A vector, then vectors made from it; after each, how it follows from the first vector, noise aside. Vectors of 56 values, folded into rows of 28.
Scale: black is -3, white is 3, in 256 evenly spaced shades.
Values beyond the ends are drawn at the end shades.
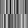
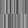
shrunk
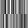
negated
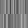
shrunk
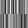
negated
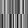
reversed
